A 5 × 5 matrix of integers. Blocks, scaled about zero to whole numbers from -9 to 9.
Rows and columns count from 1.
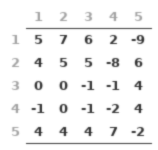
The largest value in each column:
5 7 6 7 6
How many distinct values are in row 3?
3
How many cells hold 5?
3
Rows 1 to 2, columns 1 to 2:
5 7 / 4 5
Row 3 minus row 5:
-4 -4 -5 -8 6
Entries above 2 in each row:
3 4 1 1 4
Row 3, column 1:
0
